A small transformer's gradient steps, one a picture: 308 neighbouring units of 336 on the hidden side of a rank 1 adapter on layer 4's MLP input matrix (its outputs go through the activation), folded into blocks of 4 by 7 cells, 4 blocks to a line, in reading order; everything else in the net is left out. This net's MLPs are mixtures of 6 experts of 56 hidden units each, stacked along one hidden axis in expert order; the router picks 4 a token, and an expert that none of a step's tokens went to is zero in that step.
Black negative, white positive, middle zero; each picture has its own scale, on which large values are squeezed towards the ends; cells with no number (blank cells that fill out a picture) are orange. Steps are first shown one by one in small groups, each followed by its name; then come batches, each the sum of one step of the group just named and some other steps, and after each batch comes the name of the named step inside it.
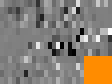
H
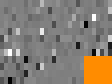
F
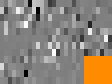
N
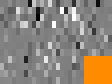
N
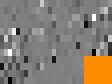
F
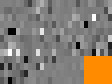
F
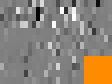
N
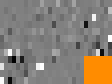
F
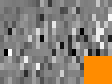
H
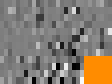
H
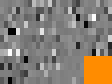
F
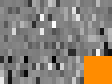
H
